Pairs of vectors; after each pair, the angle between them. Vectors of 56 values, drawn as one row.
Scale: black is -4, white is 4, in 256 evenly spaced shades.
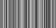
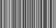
orthogonal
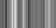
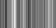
nearly parallel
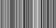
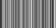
orthogonal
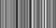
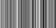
partly opposed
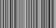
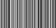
partly opposed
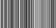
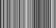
nearly opposite
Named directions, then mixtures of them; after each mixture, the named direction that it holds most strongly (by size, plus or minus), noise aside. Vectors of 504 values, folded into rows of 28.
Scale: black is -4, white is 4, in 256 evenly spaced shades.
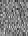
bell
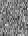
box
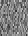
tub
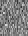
box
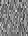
tub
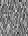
tub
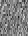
tub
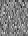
bell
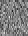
bell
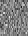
bell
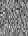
bell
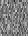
tub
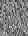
bell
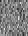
bell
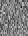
tub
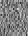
bell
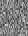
box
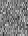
box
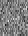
box
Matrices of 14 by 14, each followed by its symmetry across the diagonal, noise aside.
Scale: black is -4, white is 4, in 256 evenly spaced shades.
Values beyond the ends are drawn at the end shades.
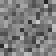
symmetric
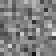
antisymmetric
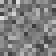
symmetric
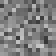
antisymmetric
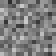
antisymmetric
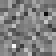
antisymmetric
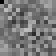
symmetric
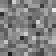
antisymmetric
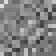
symmetric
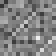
symmetric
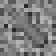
symmetric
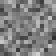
antisymmetric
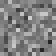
symmetric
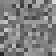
antisymmetric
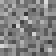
symmetric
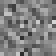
antisymmetric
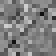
symmetric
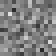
antisymmetric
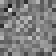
symmetric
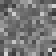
symmetric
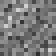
symmetric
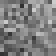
antisymmetric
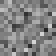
symmetric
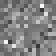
symmetric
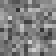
antisymmetric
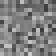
antisymmetric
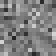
antisymmetric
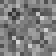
symmetric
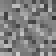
antisymmetric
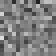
antisymmetric
